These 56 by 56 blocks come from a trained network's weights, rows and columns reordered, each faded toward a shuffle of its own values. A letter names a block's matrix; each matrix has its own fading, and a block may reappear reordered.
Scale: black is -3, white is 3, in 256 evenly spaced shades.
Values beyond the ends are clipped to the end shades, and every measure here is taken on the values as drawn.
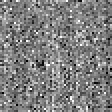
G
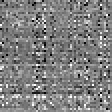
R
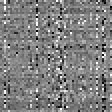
R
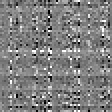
R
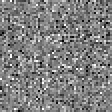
G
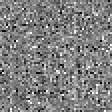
G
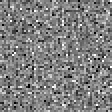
G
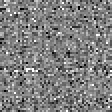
G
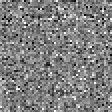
G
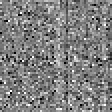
G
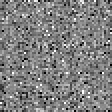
G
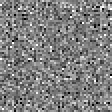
G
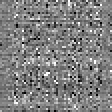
R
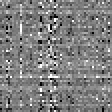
R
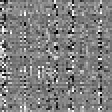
R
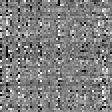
R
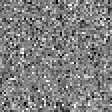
G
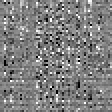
R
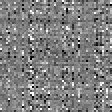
R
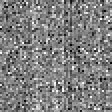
G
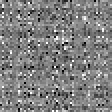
R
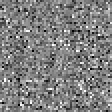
G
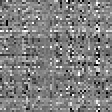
R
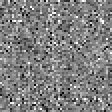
G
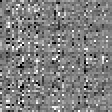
R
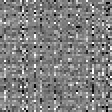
R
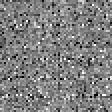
G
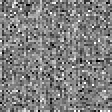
G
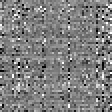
R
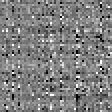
R
